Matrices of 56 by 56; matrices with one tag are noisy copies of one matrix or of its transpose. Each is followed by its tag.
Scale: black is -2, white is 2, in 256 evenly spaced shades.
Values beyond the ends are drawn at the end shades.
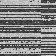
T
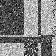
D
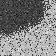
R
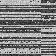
T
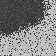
R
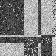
D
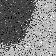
R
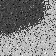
R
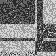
D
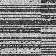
T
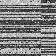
T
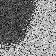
R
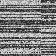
T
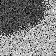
R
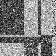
D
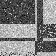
D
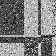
D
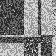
D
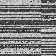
T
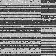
T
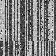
T
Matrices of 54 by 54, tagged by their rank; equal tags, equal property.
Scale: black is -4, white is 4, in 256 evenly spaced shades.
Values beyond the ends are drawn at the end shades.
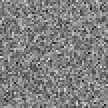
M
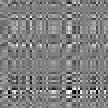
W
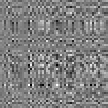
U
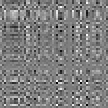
U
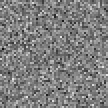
M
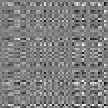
W
